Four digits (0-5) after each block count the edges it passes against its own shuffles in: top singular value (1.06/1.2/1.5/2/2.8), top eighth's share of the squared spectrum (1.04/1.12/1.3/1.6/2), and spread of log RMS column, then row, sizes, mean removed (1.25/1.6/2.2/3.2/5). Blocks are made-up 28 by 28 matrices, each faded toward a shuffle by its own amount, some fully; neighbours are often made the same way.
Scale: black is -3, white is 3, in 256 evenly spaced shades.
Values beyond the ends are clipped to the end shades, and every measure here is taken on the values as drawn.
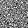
1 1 0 0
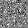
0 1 1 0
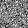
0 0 0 0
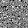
3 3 1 1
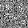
2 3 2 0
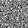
0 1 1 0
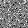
0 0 0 0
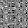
3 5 2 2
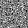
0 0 0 0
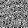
2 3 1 1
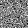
0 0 0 1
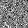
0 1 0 0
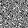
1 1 0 0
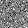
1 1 0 0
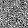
2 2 0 1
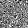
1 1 0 1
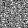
2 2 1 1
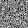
2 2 1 0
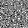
0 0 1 1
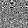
3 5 1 2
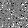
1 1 0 1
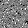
0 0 0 0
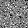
2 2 0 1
